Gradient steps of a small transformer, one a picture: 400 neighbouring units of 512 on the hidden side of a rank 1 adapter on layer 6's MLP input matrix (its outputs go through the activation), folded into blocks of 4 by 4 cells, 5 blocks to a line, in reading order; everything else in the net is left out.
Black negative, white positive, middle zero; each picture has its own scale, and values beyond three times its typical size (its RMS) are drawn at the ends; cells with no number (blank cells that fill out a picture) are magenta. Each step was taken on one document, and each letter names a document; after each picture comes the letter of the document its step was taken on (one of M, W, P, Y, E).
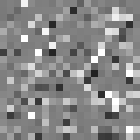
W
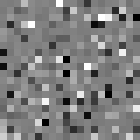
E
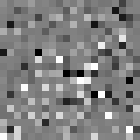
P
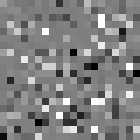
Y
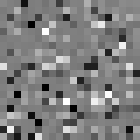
Y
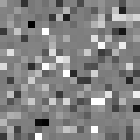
Y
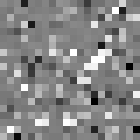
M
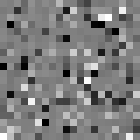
E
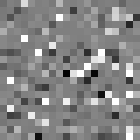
W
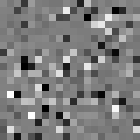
E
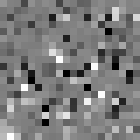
Y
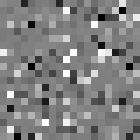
M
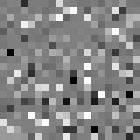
M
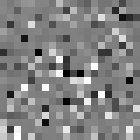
P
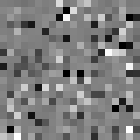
P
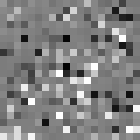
P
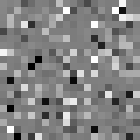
M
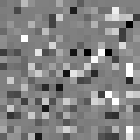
W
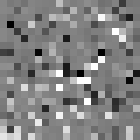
P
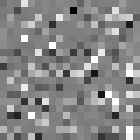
W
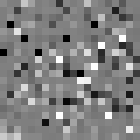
P
